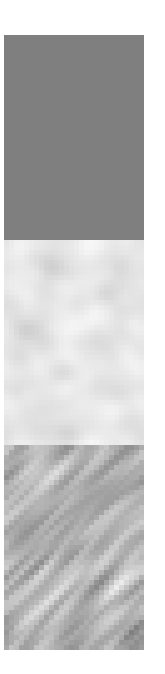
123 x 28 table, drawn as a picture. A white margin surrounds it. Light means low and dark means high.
The table splits into 3 rows of 1 panel. Panel 1,1: middling, flat. Panel 2,1: very low, blotchy, faint in contrast. Panel 3,1: low, slanting up to the right.
